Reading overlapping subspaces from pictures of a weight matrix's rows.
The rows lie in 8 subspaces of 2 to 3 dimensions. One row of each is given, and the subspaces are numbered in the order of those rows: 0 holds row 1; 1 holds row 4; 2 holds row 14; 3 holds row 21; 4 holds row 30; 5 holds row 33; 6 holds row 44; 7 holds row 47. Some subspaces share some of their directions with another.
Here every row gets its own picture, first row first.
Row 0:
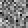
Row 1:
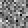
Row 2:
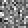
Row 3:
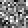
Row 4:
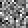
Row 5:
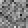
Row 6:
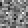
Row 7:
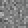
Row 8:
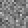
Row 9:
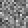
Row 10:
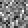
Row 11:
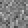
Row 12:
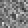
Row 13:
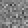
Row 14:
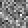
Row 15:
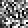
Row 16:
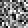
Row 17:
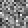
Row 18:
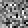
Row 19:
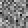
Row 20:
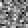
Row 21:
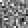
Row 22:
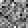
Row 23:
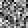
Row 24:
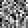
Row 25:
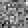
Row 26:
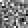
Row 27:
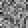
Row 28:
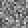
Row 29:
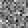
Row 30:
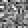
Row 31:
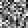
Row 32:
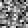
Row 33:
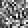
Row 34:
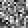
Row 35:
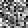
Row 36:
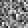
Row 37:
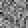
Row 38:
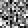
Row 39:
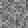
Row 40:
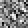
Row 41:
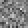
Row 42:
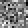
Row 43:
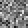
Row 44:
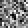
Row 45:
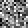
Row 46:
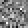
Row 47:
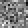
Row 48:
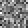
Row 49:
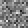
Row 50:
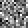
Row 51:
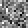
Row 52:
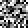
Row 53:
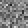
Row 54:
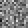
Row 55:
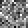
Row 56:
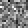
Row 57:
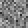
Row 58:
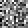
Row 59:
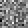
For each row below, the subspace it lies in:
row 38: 6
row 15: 5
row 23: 3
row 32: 1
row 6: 1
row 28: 5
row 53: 5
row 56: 4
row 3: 7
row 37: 0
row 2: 4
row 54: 2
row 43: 5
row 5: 3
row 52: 0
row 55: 3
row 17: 1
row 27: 0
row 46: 6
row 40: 6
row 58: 2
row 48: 0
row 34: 7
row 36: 6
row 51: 2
